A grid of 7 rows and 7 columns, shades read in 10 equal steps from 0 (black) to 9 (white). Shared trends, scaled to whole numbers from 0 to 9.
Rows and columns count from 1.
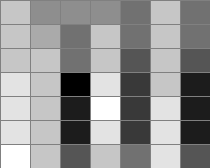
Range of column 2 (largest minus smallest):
2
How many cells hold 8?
8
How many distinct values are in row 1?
3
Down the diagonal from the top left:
7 6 4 8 2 8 3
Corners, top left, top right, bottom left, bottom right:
7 4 9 3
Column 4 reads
5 7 7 8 9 8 7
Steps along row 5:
down down up down up down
